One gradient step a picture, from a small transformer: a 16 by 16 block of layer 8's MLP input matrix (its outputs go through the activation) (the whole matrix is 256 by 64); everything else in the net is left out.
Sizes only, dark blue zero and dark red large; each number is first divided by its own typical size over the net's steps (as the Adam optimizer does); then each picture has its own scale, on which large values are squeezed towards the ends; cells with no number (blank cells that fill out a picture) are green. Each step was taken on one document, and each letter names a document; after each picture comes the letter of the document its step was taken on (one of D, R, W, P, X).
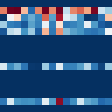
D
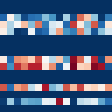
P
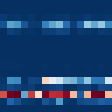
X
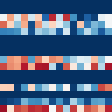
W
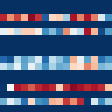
P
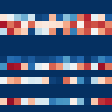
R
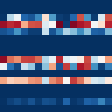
R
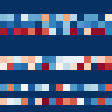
P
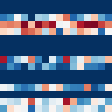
W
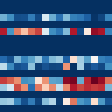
P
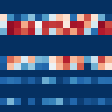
R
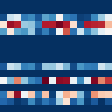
X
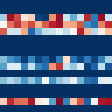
R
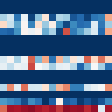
W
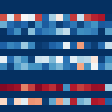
P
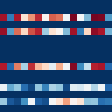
P
